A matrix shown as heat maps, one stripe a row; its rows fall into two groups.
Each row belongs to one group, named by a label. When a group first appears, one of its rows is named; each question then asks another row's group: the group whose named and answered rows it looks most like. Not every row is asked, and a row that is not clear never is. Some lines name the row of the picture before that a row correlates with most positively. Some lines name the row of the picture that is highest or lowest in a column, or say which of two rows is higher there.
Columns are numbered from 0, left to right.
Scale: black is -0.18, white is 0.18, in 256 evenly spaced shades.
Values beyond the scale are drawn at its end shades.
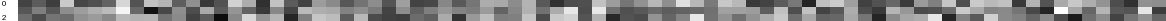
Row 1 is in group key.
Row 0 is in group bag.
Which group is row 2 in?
key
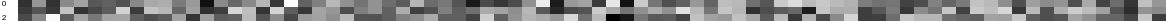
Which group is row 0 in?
bag
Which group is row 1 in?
bag
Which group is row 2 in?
key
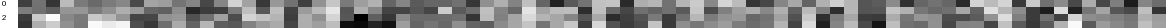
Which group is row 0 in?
bag
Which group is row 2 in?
key
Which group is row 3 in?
key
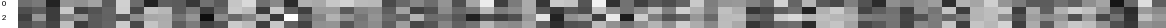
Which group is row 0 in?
key
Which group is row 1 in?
bag
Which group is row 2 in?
bag
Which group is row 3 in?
bag
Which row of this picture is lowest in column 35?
2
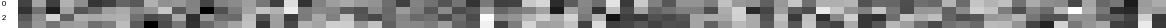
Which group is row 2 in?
key
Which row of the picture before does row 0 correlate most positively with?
2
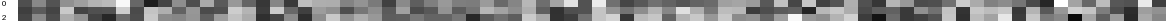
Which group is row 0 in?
key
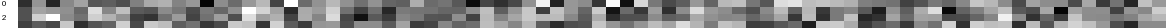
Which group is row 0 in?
bag
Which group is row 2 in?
key
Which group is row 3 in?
bag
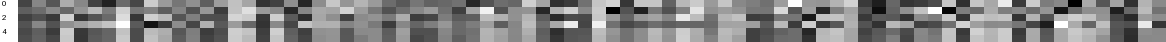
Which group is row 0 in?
bag
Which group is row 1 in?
key
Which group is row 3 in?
key
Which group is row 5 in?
bag
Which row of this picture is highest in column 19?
0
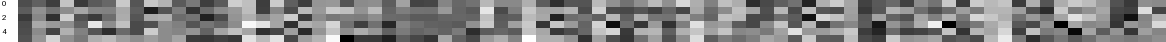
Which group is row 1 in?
key
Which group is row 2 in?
bag
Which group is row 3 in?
key
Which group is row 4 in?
bag
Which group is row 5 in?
key
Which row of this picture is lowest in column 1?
0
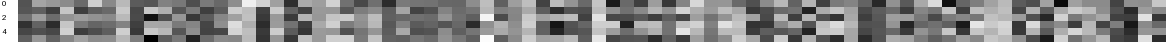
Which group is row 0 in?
key
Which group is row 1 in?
bag
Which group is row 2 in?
key
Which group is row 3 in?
bag
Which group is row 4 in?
bag
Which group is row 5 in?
key
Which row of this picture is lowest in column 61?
0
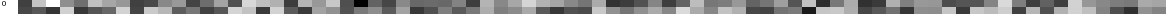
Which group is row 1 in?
bag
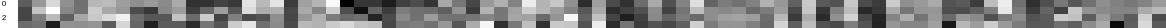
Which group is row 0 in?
key
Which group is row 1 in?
key
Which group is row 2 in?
key
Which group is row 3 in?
key
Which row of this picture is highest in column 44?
0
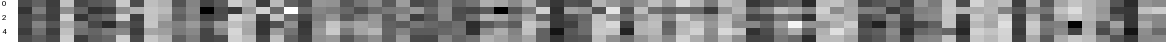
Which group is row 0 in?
bag
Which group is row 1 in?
bag
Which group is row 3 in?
bag
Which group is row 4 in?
bag
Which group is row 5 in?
bag
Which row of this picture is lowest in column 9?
4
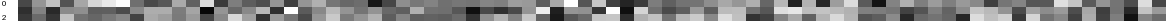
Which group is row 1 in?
bag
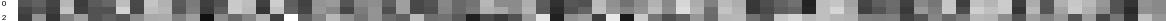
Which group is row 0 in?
bag
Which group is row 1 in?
bag
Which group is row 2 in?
bag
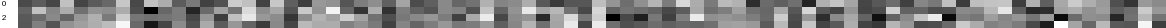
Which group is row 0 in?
bag
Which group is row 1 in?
key
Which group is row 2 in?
key
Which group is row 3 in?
key
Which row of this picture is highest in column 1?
1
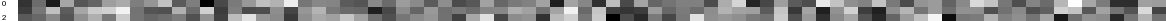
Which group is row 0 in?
bag
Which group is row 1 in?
key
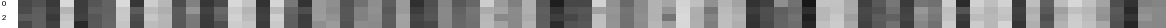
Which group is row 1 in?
bag
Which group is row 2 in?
bag
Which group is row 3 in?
bag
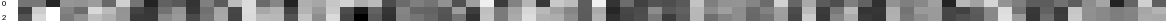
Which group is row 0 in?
key
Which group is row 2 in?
key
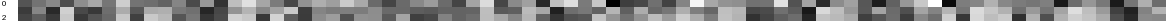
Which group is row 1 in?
bag
